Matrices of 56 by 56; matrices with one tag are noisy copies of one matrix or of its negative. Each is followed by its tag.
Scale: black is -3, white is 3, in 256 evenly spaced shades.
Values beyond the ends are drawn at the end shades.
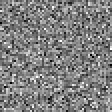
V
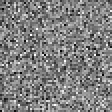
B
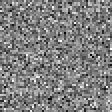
V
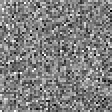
B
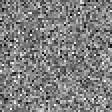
B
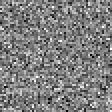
V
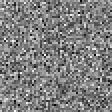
B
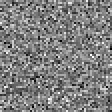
V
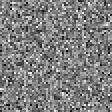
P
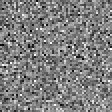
B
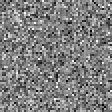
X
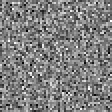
P
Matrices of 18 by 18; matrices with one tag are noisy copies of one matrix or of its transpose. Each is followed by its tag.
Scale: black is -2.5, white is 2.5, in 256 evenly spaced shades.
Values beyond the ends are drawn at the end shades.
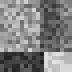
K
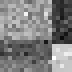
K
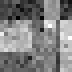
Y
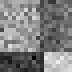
K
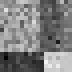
K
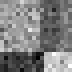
K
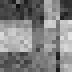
Y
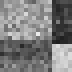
K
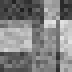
Y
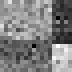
K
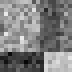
K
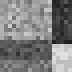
K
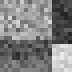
K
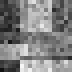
Y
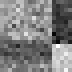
K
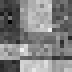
Y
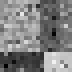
K
